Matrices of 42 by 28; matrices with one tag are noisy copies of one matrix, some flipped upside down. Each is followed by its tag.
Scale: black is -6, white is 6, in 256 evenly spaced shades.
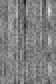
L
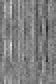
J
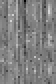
L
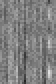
L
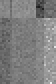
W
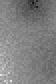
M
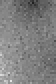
M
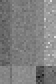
W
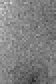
M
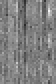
L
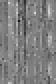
L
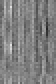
J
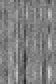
L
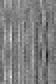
J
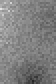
M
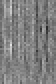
J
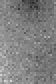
M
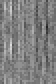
J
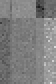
W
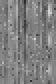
L
